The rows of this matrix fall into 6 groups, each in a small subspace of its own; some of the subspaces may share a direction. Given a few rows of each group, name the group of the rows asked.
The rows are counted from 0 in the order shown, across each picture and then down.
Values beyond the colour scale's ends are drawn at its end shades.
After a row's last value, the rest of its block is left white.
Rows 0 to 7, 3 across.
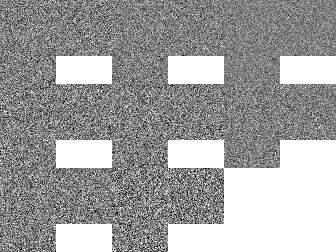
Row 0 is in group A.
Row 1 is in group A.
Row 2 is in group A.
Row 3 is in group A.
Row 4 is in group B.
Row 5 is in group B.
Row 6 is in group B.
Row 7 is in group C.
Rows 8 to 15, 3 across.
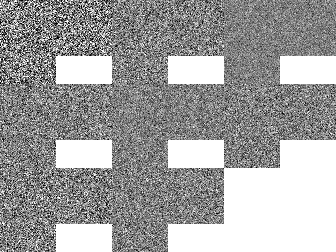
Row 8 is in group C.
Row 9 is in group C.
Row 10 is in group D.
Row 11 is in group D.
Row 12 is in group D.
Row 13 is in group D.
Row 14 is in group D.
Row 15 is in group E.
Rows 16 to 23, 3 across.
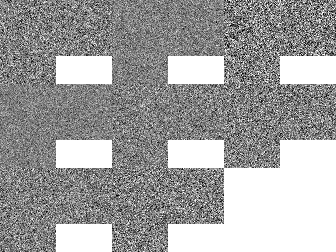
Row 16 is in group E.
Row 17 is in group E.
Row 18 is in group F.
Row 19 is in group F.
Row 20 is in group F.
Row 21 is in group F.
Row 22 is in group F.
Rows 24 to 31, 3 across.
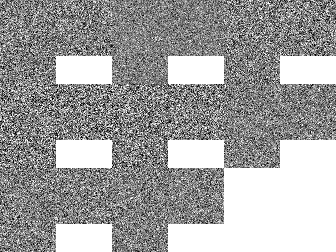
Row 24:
C
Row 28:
C
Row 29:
E
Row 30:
D
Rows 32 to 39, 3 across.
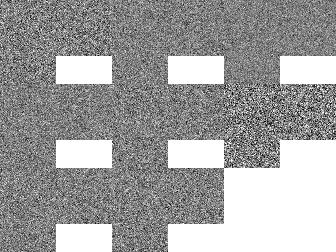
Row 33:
D
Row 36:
E
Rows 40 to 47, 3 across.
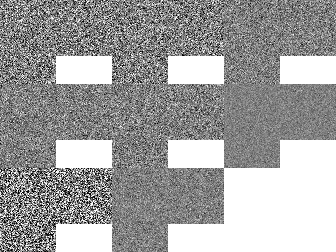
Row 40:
A
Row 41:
A
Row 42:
F
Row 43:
E
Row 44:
C
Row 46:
B
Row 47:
E
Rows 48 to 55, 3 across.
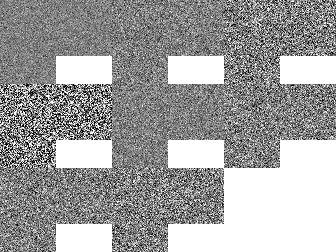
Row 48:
A
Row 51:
A
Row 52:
F
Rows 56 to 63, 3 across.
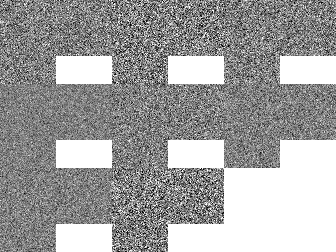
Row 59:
E
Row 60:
F
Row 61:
F
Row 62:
B
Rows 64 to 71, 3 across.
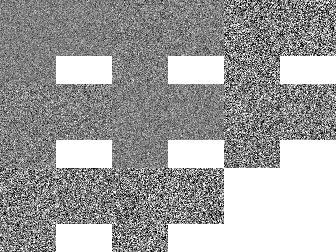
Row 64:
E
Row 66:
F
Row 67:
A
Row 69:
C
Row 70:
F
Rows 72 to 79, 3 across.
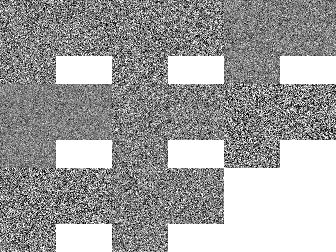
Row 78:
F
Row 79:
B
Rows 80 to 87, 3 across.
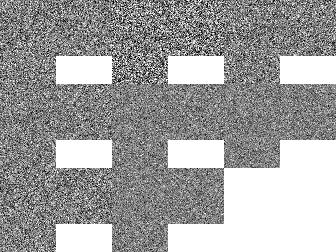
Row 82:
A
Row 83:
A
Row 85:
E
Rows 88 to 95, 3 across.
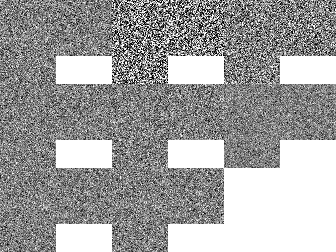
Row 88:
A
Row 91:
A
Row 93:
E
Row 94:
A
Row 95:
A
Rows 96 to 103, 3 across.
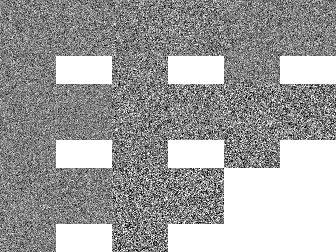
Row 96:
E
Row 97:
D
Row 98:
C
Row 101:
A
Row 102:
D
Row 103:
E
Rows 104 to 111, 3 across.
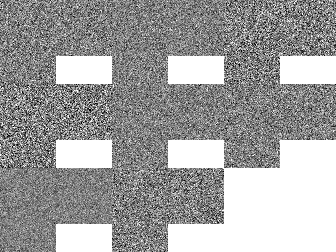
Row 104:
B
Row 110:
C
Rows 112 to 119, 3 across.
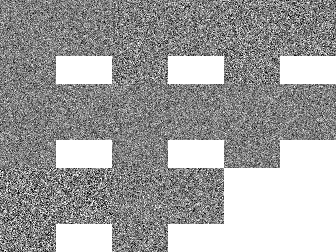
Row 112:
E
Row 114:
A
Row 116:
C
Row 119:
A
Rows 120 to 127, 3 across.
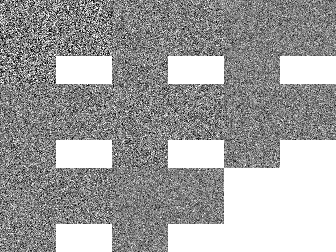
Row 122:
C
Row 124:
E
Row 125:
B
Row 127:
A
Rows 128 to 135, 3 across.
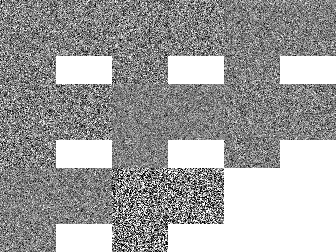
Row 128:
E
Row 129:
F
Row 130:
B
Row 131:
A
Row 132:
E
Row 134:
E
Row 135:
B
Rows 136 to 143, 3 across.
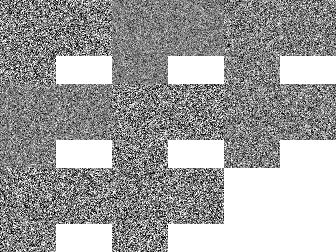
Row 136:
F
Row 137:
E
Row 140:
A
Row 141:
D
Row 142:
E
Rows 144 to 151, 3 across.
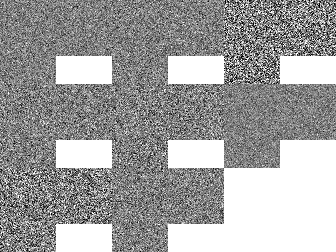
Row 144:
B
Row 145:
A
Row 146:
E
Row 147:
E
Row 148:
D
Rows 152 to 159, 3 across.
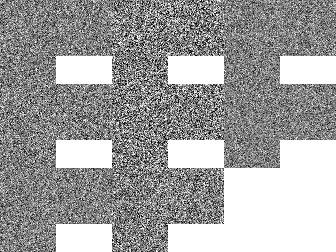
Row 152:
C
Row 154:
D
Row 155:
E
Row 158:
C
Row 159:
D
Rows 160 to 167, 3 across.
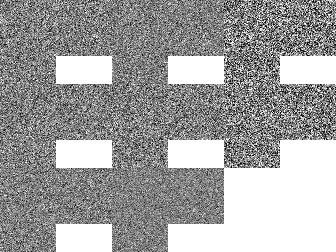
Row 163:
C
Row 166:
A
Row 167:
E
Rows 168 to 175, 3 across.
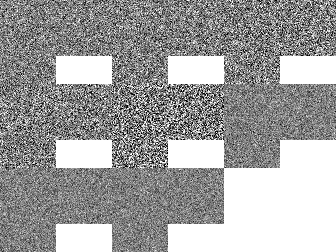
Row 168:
A
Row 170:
F
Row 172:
B
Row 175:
F
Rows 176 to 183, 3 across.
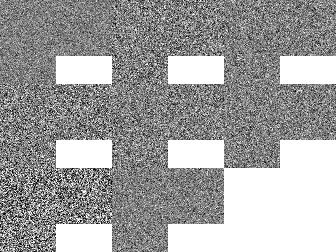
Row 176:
A
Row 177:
D
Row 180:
C
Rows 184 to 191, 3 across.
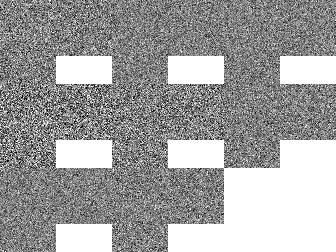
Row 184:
A
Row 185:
C
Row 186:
D
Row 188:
A
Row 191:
E
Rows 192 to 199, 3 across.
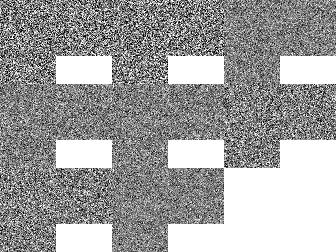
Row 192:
E
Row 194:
F
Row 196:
E
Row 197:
C
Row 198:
D
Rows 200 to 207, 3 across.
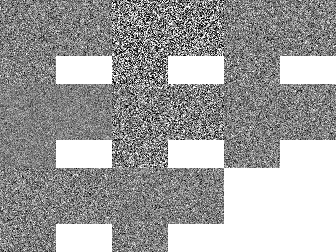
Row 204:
B
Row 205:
B
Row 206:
B
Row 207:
D
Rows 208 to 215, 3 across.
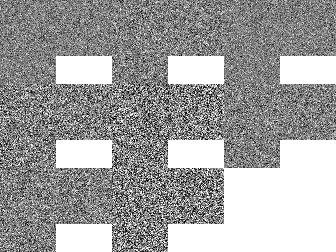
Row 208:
A
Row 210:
F
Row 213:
D
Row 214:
D
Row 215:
E
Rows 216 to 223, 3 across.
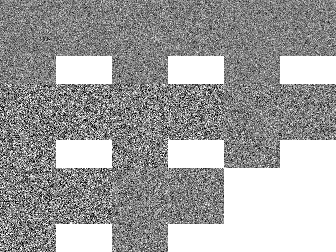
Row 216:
D
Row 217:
A
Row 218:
E
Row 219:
E
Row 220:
F
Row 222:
A
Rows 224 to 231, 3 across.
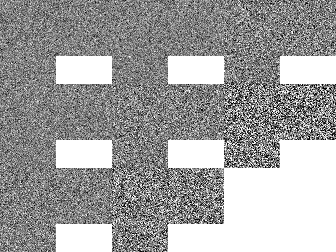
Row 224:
C
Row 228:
B
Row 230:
A
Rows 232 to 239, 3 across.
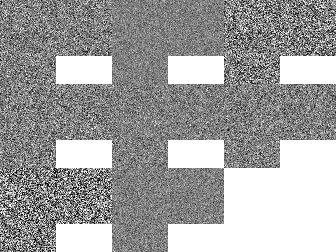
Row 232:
E
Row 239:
F
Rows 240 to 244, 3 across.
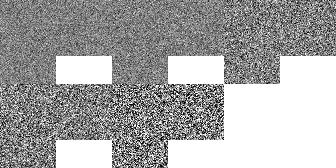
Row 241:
A
